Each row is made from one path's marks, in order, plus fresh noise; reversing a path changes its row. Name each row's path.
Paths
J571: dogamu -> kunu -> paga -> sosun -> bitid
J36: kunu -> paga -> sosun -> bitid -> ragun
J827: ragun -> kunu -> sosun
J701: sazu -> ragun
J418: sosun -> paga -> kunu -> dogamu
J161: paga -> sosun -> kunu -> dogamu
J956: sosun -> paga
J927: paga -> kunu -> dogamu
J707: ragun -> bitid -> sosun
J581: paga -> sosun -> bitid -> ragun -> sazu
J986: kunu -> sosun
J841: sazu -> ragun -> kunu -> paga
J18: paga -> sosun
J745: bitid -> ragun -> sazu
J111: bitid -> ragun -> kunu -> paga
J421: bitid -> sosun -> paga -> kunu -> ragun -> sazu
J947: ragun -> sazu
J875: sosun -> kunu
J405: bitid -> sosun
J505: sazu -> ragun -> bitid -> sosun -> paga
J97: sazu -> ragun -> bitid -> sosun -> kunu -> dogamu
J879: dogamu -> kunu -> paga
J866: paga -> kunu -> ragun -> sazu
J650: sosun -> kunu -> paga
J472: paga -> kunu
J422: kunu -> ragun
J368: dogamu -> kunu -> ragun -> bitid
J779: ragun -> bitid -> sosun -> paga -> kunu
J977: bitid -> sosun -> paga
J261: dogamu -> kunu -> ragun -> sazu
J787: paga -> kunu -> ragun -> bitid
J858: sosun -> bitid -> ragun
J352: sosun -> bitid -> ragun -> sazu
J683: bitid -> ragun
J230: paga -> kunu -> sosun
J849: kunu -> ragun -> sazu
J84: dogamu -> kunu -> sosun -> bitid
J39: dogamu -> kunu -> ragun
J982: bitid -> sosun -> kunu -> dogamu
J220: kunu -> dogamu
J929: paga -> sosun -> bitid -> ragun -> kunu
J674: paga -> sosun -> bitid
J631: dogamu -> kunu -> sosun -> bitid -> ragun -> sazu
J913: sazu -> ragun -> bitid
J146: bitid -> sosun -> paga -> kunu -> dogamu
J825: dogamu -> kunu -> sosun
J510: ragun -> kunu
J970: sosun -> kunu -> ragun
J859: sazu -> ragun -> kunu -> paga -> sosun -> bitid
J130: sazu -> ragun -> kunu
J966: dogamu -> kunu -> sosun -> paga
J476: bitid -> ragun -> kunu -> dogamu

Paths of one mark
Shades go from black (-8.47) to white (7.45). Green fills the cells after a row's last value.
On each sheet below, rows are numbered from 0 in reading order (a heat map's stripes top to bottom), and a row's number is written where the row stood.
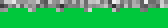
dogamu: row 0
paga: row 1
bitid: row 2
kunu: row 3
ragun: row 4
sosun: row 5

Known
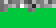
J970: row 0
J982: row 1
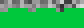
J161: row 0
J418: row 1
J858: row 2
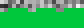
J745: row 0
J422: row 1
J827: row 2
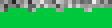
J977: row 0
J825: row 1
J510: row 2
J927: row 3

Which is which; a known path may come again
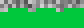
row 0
J866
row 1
J510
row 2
J111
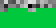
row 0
J405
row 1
J701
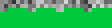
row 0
J421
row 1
J966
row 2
J472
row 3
J84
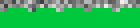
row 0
J146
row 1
J779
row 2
J787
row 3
J827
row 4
J879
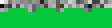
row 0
J947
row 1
J674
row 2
J631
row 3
J352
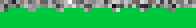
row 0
J977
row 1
J161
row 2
J39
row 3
J476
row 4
J130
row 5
J745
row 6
J982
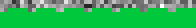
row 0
J18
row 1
J825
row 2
J927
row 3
J97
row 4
J859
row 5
J970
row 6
J230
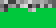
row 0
J858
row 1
J841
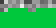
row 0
J986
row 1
J418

